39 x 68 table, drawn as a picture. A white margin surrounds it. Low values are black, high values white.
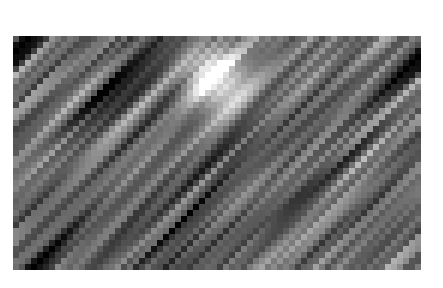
A single bump stands in the top middle. The ninth with the highest average is the top middle. Streaks slant up to the right. Neither half mirrors the other.
